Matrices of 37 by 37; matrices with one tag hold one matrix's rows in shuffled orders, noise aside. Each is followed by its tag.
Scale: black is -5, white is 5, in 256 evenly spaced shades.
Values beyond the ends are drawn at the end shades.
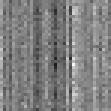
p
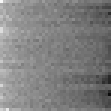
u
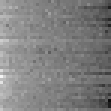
u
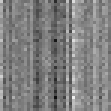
p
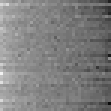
u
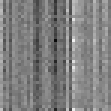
p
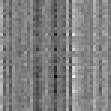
p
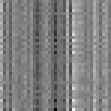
p
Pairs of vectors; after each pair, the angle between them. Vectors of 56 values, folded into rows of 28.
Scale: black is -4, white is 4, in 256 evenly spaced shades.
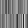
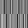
partly aligned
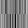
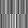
nearly opposite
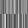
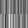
partly opposed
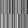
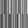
nearly opposite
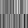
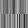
partly aligned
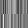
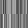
nearly parallel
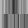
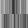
nearly parallel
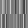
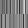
nearly opposite
